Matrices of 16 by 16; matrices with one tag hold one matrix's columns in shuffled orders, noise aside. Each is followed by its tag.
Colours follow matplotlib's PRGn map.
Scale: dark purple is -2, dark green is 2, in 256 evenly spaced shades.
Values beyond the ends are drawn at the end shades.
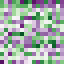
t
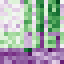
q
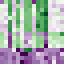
q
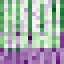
q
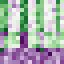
q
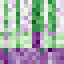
q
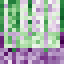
q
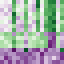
q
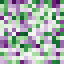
t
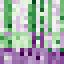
q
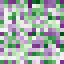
t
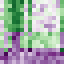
q
